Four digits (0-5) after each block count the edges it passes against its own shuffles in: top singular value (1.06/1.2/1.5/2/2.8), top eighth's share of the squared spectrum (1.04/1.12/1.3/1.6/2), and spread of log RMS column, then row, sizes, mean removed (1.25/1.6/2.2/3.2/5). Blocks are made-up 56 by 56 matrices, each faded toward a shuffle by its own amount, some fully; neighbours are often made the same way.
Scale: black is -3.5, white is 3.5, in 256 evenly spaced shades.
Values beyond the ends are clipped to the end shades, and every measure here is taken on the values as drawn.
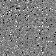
2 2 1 1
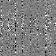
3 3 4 2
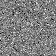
0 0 0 0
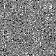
3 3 1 1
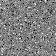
0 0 0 0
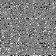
3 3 0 2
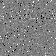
2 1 0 0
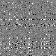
3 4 2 3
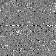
3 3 1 2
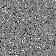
0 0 0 0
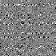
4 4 2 3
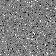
0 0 0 0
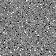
0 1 0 0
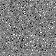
2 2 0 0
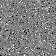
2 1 0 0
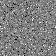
1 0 0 0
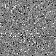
2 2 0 1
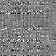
4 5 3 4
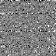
3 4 1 2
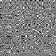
3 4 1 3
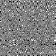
3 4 2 2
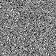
1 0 0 0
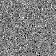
2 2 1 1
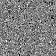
2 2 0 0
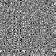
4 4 2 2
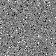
0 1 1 0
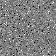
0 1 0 0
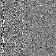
2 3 3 0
